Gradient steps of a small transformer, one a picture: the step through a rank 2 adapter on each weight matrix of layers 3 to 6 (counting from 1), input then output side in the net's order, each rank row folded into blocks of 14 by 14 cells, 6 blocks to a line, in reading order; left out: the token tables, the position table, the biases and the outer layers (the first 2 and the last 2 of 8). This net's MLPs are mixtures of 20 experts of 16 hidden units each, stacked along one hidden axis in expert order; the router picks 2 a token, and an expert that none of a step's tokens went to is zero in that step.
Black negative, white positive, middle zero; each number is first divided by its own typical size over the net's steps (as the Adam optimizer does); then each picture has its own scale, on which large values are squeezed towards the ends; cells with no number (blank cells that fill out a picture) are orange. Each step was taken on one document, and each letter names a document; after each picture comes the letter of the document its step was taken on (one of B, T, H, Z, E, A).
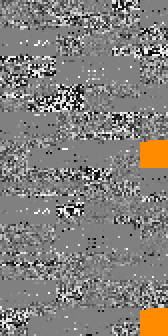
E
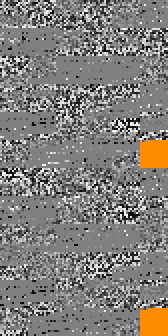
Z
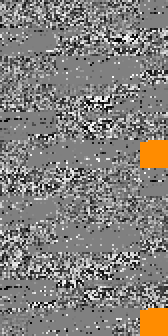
Z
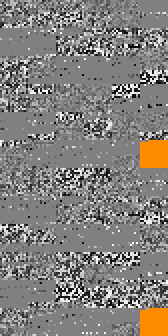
Z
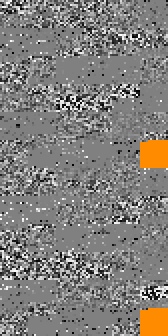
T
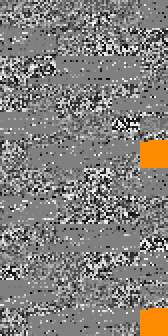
Z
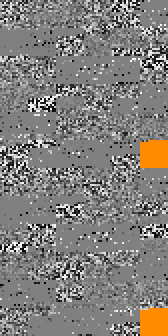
E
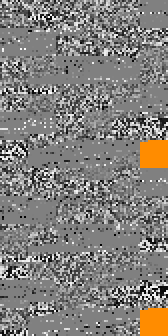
Z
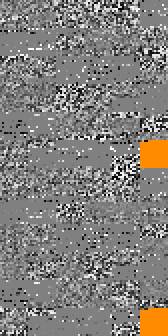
E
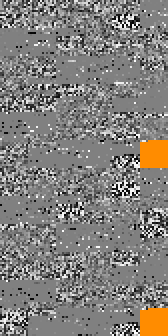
E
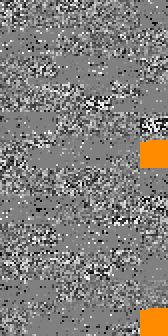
T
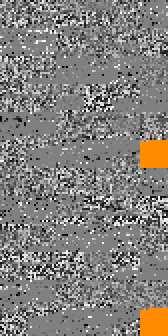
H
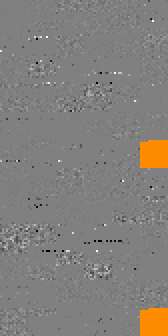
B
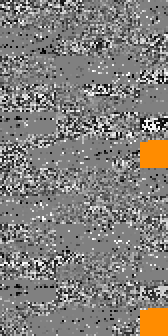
H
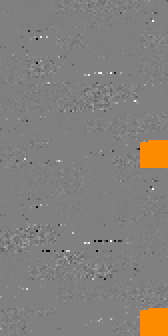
B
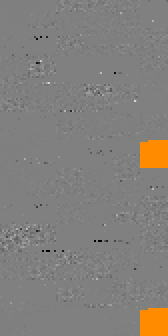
B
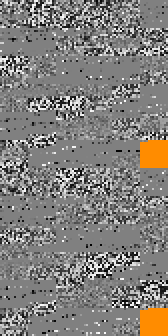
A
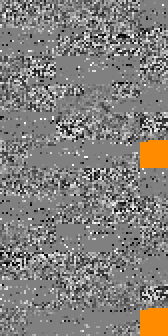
T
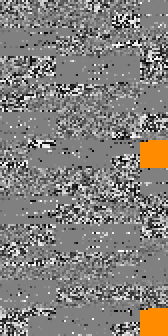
E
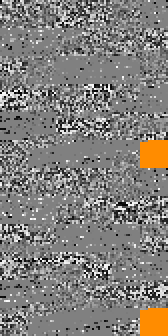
A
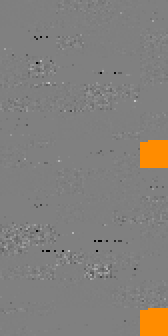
B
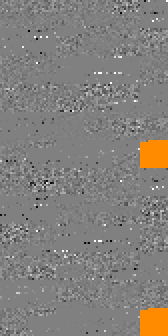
B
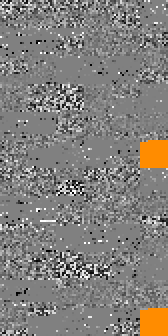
T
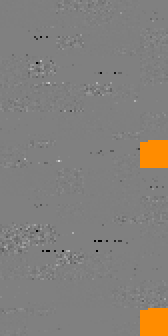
B
